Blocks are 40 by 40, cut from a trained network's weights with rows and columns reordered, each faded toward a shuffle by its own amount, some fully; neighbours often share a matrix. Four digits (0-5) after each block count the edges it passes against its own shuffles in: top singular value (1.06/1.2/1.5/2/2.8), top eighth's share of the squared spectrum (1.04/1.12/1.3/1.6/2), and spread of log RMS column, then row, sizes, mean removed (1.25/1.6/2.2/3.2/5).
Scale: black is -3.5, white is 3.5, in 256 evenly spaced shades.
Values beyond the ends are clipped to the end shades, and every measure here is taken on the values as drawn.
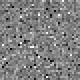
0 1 0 0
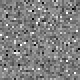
0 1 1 0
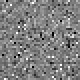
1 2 1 0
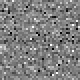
1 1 1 0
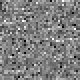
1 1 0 0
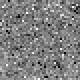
0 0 0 0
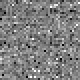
2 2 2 0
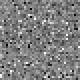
0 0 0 0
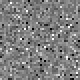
0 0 0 0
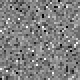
0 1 0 0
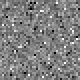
0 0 0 0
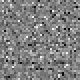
1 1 1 0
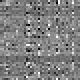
2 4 3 1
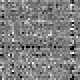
3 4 3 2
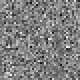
2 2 1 0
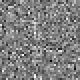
2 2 0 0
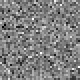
2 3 1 0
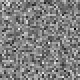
2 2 0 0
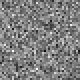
1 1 0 0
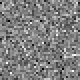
0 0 0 0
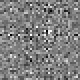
3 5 3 2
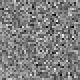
2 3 1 1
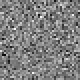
1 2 0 0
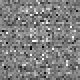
2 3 1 0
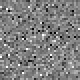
0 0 0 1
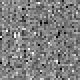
1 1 0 0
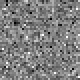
1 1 0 0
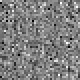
1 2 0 0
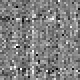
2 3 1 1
